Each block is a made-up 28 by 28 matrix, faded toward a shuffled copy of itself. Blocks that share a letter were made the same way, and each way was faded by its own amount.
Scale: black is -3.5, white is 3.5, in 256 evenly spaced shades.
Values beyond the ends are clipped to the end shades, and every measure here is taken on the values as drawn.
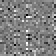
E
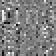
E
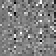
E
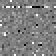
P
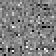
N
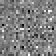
E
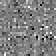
N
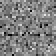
P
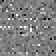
N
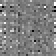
E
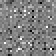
N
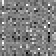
E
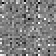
E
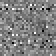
P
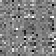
E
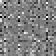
E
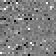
N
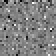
N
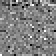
P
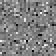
N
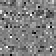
P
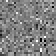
E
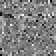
P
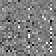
E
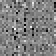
E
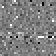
P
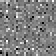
E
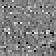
P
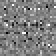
N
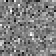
P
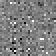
N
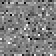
P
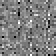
E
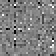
E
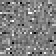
P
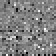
P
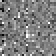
E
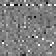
N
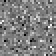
N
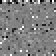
P
